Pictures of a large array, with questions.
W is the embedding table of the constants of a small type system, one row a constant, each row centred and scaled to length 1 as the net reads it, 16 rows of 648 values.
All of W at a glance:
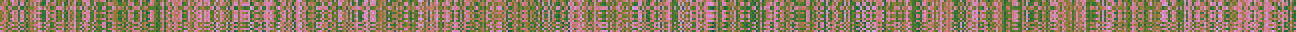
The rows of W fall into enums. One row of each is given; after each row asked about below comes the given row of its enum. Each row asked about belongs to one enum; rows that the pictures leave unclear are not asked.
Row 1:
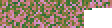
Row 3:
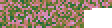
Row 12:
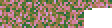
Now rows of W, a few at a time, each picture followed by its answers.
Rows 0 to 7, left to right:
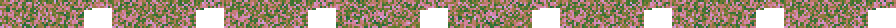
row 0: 12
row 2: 1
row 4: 3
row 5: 1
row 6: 12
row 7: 1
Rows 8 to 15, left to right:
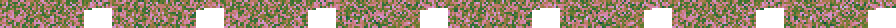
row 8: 1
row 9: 12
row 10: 1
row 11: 3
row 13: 3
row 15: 3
